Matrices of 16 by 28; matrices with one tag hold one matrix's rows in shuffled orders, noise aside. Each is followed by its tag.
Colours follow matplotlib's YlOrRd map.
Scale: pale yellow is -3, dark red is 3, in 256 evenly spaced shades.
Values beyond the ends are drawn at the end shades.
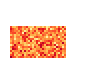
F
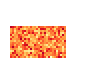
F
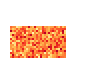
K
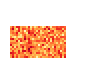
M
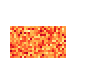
F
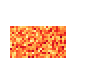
K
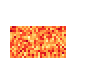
F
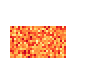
M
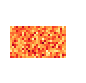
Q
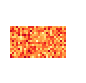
M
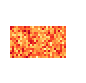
M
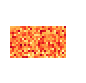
F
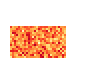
Q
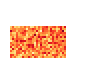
K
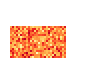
M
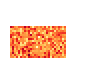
M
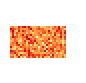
M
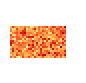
K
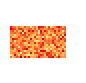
F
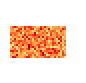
Q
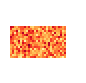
M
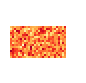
F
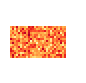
M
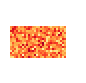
Q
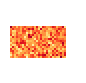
K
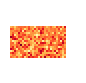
F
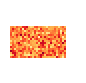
F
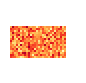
M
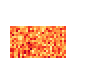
M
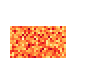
Q
